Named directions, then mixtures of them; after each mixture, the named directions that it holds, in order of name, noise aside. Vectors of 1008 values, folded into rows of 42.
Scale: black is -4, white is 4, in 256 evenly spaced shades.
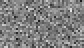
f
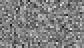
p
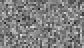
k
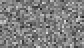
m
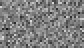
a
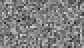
k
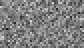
a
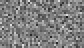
p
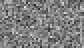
k, p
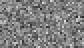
m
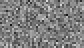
f, p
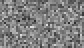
k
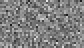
f, p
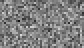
k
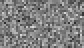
k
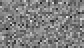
a, p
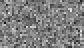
f, k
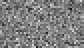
f, m
